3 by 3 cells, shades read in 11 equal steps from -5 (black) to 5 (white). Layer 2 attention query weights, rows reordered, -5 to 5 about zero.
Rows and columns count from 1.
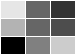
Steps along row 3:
up up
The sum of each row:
0 -1 -2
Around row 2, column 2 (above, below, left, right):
-1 0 2 -2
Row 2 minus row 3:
7 -1 -5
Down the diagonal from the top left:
4 -1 3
